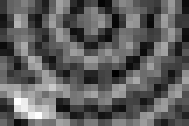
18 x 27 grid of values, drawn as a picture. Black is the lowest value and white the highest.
Odd patch: higher, in the bottom left. Ninth with the highest average: bottom left. Rings: centred on the top middle.
